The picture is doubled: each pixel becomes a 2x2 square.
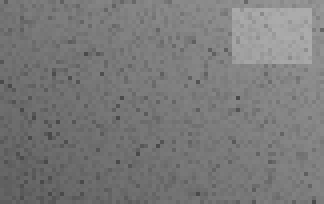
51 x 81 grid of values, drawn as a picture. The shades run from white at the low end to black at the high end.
Slope: up to the bottom left. Odd rows or columns: none. Ninth with the lowest average: top right. Odd patch: lower, in the top right.
